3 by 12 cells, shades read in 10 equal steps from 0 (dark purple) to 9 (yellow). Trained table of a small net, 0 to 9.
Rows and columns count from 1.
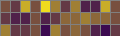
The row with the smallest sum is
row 3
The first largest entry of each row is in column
5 9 1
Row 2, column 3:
1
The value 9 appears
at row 1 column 5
